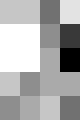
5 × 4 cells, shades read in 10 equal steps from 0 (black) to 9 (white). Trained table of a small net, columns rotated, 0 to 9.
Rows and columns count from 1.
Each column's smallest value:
5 5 4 0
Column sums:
37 36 28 20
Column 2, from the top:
7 9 9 5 6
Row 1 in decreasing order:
8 7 7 4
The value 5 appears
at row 2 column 3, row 4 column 2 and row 5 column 1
